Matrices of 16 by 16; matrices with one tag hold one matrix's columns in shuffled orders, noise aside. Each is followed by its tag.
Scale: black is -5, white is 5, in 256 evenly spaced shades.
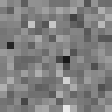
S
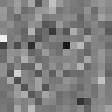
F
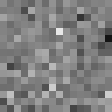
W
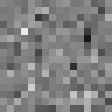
W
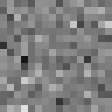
S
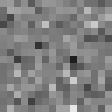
S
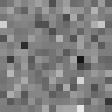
S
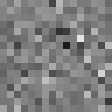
F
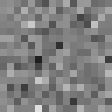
S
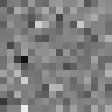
S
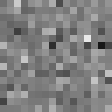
F
